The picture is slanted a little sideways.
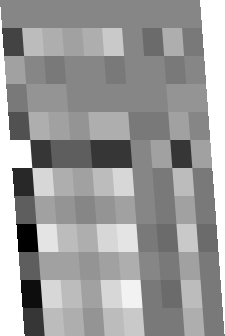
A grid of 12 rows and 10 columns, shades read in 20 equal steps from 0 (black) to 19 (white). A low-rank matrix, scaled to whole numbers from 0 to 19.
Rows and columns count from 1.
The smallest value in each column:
0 4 7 7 4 4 9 8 4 8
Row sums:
100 112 99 103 108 83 116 103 117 107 117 111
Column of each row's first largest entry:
1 6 1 2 2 1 2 2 2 6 6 6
